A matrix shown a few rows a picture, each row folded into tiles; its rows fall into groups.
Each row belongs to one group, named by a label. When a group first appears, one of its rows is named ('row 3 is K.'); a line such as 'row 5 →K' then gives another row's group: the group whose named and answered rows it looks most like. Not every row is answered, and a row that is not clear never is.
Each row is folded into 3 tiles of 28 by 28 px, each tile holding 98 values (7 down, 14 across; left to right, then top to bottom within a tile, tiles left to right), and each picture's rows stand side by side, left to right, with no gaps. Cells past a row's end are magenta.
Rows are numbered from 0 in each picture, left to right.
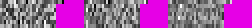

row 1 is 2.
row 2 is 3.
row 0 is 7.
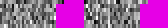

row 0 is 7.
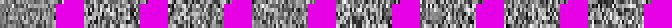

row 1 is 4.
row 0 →3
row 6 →4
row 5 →7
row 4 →4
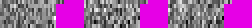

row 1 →3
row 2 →7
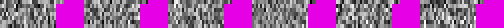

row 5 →3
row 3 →7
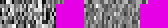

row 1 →7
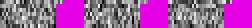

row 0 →2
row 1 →2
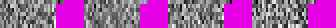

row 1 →2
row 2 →7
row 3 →4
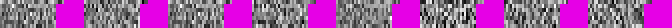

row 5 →4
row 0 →3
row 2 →3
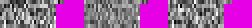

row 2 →3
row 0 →3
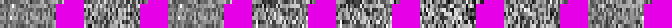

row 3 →3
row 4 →3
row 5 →4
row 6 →4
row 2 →3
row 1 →4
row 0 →3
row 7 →3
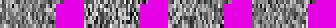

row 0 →7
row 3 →7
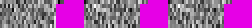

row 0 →7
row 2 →2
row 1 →2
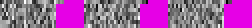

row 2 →7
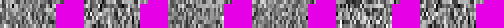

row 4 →3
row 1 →2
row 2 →3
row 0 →7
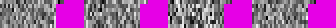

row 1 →2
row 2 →4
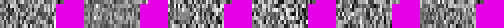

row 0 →7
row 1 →3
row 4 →2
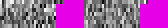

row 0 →7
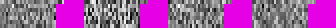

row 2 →2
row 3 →2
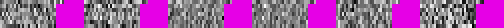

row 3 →7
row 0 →2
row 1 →3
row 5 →4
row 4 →2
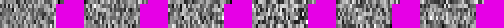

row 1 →2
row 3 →4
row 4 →2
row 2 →7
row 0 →7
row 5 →3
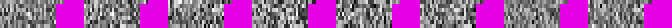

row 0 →4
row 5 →4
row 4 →2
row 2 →7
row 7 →7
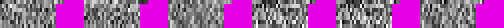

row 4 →3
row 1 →7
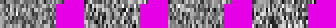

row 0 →4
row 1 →2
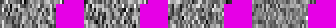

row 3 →3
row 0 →2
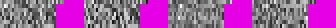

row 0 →4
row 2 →3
